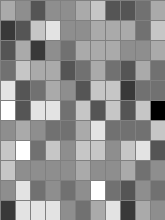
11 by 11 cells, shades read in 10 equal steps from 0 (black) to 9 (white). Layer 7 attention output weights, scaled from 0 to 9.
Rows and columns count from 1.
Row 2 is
2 3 7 8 5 5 6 6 6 4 7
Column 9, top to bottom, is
3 6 5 3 2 3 4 7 6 3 2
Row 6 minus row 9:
2 -2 3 3 -1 1 -2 2 -3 3 -5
